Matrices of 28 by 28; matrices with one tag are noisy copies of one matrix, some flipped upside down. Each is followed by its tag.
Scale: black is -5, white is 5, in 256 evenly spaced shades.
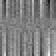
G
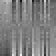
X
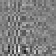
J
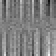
G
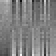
X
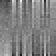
X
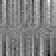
G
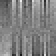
X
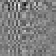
J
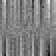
G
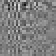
J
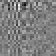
J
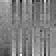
X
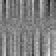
G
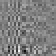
J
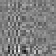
J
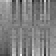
X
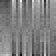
X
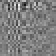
J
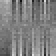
X
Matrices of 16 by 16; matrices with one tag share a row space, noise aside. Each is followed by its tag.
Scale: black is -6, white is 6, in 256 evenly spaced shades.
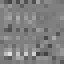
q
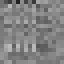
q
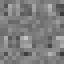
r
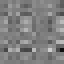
r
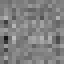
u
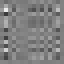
u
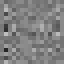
u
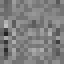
u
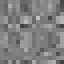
r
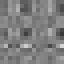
r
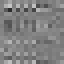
q
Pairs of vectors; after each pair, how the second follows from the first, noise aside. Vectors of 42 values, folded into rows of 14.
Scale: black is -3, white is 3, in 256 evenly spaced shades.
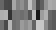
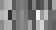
sign-scrambled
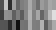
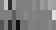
partly zeroed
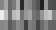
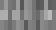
shrunk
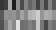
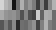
sign-scrambled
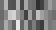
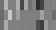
partly zeroed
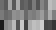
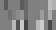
partly zeroed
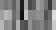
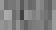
shrunk
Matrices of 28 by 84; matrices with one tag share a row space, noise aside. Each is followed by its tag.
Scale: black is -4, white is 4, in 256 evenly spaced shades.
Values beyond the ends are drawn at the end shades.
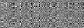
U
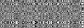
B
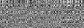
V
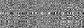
V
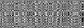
B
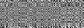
V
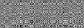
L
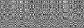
L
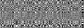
B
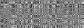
U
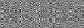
U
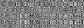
L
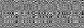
B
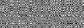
V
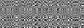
B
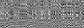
V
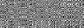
V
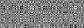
L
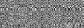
V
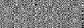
B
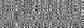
B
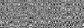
V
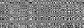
V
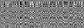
L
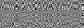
B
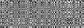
V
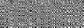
V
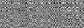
V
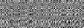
V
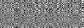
B
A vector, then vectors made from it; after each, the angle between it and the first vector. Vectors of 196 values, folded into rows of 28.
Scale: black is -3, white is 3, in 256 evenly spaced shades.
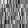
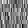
partly aligned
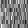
partly opposed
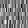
partly opposed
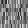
nearly opposite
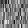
nearly opposite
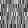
orthogonal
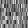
orthogonal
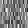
partly aligned
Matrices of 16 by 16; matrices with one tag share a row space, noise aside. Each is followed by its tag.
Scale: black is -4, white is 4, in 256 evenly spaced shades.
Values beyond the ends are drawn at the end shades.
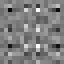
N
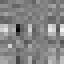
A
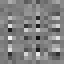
N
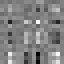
N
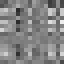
A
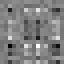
N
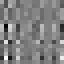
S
